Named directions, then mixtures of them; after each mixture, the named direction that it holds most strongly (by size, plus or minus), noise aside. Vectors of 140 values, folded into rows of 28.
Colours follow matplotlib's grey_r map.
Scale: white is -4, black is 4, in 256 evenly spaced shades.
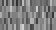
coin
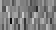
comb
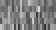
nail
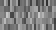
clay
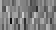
comb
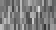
nail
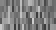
nail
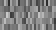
clay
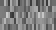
clay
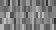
clay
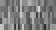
nail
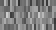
clay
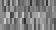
clay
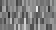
comb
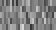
coin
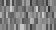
coin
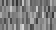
coin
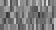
clay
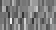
comb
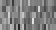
nail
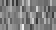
coin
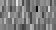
coin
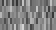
coin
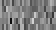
comb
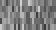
nail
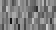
comb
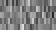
coin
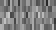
clay
